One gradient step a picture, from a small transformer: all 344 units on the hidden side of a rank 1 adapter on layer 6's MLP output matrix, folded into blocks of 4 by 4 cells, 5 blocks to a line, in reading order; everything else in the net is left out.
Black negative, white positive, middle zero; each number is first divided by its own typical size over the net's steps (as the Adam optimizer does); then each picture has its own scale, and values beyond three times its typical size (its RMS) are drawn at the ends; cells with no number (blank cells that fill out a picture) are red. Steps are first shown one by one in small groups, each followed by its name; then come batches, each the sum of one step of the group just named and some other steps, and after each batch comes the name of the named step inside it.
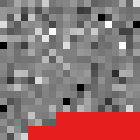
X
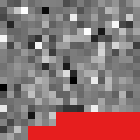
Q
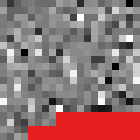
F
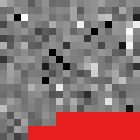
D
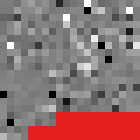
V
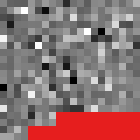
Q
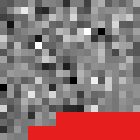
Q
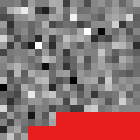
Q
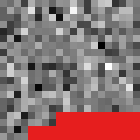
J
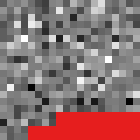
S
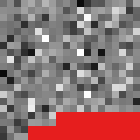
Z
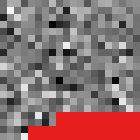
J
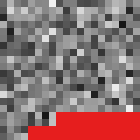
Z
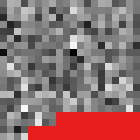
J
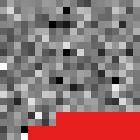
Z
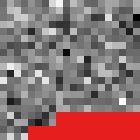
S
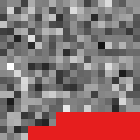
J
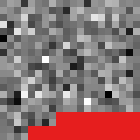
J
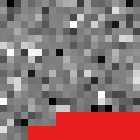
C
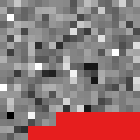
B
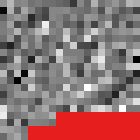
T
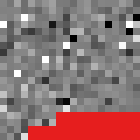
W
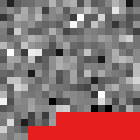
C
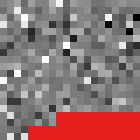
W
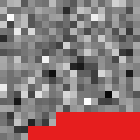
B
